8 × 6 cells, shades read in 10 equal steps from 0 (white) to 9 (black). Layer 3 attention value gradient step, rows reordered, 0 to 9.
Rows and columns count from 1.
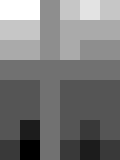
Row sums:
9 17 21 30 35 35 38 43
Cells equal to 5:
10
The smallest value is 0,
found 2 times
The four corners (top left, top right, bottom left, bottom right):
0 2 7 7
